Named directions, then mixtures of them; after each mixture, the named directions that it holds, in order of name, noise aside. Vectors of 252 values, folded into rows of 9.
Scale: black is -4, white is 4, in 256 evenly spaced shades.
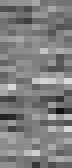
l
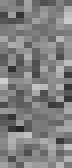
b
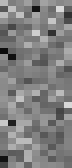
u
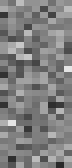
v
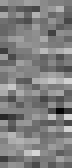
l, u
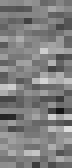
l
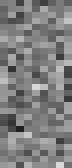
b, v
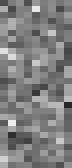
b, u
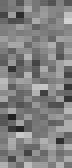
b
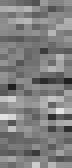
l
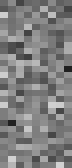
v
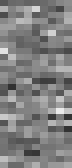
l, u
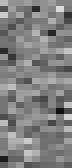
l, u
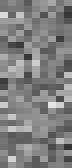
b, v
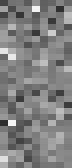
u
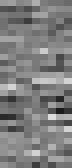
l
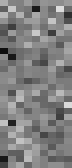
u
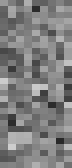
b, u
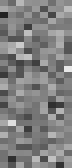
v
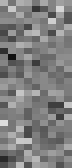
u, v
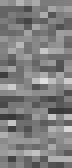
l, v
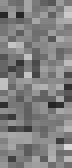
b, v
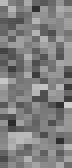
b, u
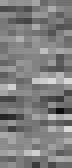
l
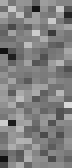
u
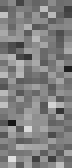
v
